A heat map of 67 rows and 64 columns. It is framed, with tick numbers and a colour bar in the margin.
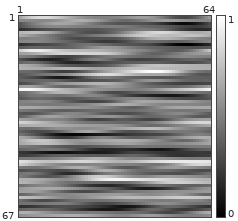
Slope: none. Histogram: bell-shaped. Grain: streaks across. Stripes: horizontal, repeating 11 times.
